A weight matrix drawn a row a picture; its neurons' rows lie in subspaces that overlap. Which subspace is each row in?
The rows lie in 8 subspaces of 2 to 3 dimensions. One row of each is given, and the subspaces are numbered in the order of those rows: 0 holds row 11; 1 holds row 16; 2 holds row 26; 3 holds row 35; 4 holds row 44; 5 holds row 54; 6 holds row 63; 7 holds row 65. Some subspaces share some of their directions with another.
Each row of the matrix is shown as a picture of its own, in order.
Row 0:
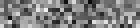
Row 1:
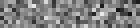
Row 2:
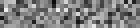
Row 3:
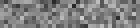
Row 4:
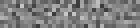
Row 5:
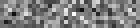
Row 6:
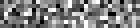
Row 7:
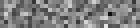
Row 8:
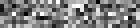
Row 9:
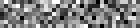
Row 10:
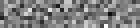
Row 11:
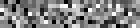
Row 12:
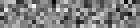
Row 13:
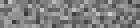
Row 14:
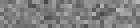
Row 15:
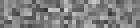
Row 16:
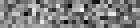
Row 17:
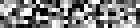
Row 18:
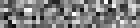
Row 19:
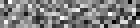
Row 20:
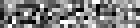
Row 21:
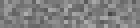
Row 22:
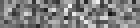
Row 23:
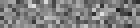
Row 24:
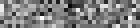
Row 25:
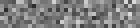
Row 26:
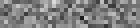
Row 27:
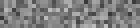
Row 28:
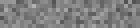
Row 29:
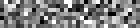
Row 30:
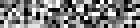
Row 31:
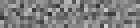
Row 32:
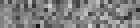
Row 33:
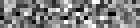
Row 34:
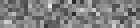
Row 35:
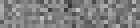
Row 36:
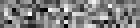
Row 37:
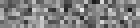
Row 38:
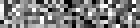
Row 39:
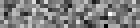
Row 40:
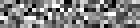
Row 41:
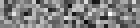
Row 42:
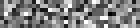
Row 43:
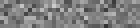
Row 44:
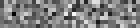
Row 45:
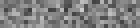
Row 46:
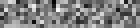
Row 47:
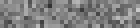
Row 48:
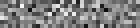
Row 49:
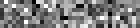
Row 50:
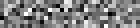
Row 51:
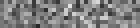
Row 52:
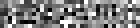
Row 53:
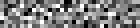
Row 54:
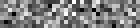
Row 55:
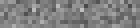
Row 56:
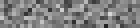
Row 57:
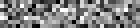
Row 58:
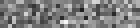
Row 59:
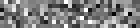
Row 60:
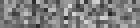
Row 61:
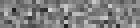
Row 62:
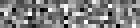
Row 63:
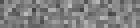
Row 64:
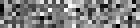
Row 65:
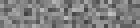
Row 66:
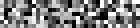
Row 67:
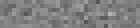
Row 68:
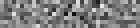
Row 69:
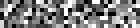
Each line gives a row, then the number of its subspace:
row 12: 1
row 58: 1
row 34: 5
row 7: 7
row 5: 5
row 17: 3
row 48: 5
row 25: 1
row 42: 7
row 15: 0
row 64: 3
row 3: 2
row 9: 2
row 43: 2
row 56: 4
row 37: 7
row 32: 5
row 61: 0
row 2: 1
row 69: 0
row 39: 7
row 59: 0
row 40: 2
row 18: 7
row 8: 3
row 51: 5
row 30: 4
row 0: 0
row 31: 4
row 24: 3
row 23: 6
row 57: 4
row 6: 6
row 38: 3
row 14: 6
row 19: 7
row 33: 1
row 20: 1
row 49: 2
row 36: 0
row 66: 6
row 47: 5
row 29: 0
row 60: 2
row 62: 0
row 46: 1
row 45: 7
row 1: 6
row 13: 7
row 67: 3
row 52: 1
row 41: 4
